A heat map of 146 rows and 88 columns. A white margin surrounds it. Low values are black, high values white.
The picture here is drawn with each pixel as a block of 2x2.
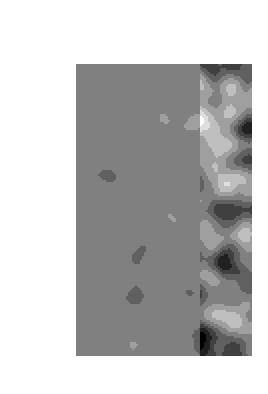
A vertical seam about 70% of the way across splits the table, and the left part is calmer. Overall the values sit about 50% of the way up the scale. The bottom right is the ninth with the lowest average. The ninth with the highest average is the top right. The halves do not mirror each other.
